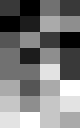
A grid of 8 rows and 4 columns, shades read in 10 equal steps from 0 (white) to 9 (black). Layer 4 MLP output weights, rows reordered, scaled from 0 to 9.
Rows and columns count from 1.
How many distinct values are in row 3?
4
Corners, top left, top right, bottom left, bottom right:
7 7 1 3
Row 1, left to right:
7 9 5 7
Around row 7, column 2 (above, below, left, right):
6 0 2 2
